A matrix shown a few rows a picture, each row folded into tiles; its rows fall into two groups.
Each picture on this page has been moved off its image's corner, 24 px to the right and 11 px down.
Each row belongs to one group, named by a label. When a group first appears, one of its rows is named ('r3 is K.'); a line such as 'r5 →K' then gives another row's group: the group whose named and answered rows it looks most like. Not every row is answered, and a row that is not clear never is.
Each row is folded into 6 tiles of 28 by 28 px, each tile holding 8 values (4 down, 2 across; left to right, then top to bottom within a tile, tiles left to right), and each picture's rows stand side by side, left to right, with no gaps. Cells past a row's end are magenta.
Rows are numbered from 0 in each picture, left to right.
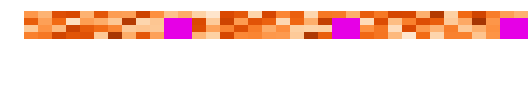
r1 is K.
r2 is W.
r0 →K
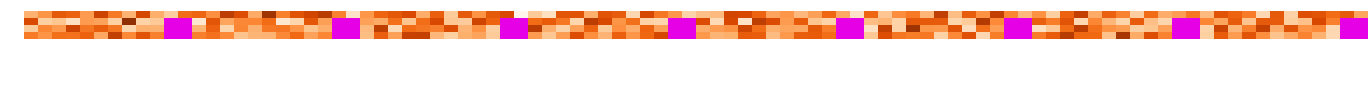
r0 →K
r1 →W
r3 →K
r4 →K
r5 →W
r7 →W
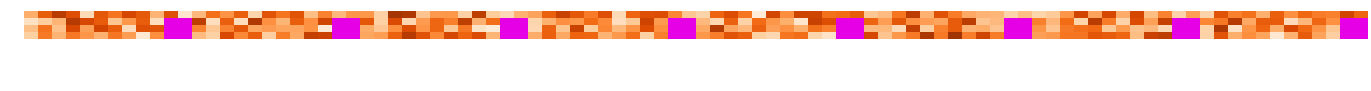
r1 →K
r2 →K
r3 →W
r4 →W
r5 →K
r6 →K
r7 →W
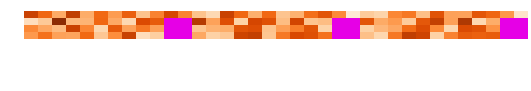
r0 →W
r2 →K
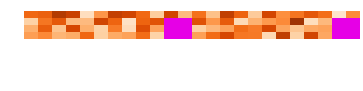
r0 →W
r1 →K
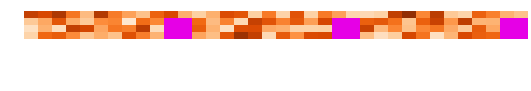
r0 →W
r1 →K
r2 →K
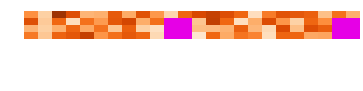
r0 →K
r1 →W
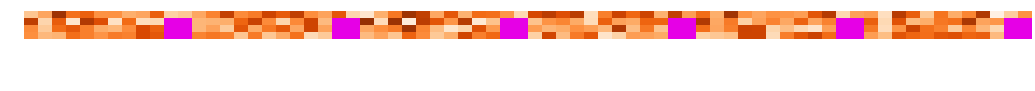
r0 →K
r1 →W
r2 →K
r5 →K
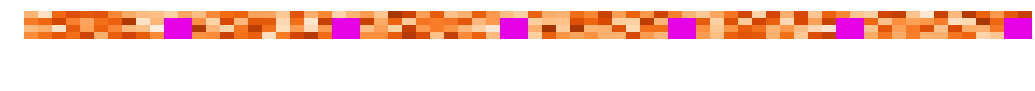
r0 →K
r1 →K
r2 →K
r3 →W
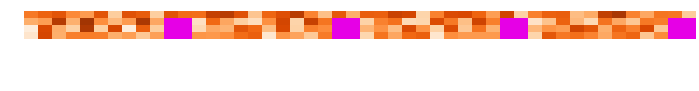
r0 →W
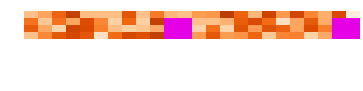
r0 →K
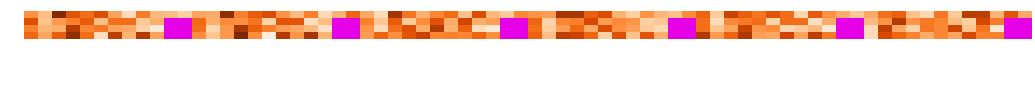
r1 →K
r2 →K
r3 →K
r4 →K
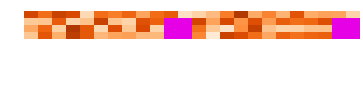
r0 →W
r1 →K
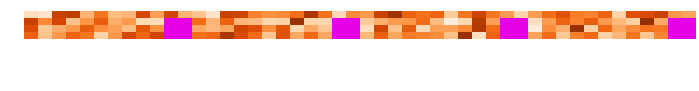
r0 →K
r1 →K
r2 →W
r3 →W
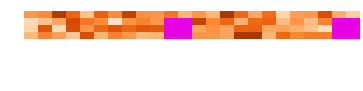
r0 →W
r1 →K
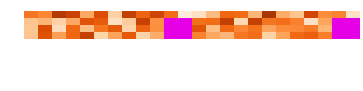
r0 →W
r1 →K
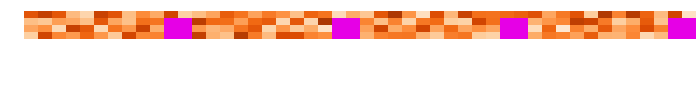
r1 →K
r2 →W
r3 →W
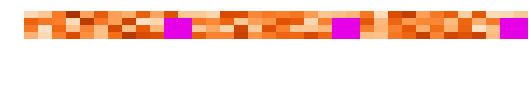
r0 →K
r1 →K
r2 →K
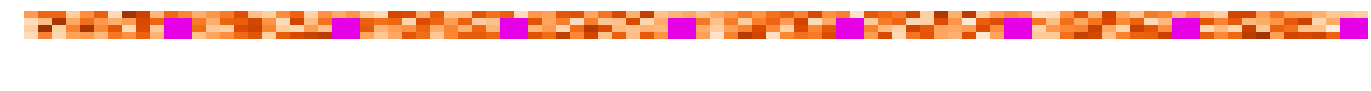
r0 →W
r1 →K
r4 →K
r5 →W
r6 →K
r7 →K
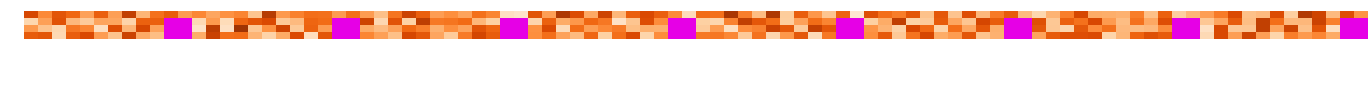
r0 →W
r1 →W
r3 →W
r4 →W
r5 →W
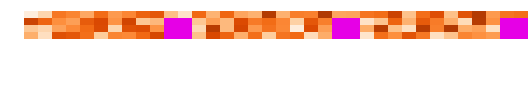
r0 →K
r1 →W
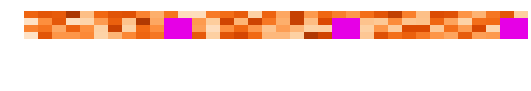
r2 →W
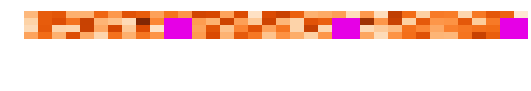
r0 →W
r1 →W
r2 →K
